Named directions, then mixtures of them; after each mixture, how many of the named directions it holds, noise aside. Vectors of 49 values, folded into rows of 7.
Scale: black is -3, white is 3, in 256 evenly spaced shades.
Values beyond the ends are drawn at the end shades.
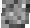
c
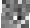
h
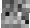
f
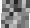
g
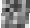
two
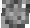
one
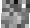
two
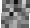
one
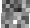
two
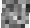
two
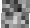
three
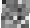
one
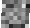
one
